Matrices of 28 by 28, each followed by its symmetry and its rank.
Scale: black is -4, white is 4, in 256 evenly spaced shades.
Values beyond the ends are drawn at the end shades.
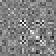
symmetric, rank five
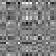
neither, rank two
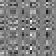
neither, rank two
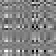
neither, rank two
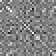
symmetric, rank five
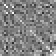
symmetric, rank five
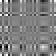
neither, rank one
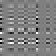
neither, rank one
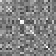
symmetric, rank five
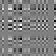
neither, rank one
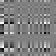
neither, rank one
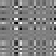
neither, rank one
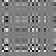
neither, rank one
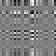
neither, rank one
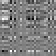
neither, rank two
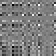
neither, rank two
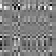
neither, rank two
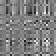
neither, rank two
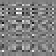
neither, rank two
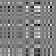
neither, rank one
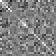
symmetric, rank five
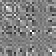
symmetric, rank five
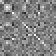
symmetric, rank five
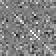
symmetric, rank five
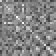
symmetric, rank five
